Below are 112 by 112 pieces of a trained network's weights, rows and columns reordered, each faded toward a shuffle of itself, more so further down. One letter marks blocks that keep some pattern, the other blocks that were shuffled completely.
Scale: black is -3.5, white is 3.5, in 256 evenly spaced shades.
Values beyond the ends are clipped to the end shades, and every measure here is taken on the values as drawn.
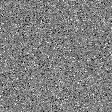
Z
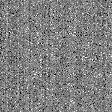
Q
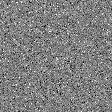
Z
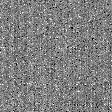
Q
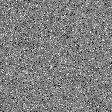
Z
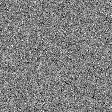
Z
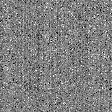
Q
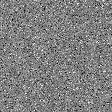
Z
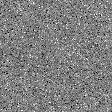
Z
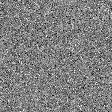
Z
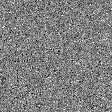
Q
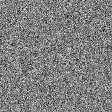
Q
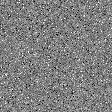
Z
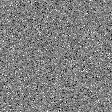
Z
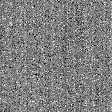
Q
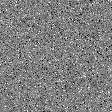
Z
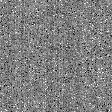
Q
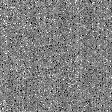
Q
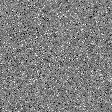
Z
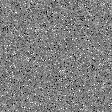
Z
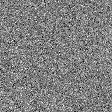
Z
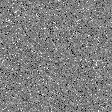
Z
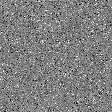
Z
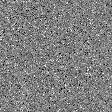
Z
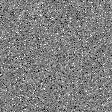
Z
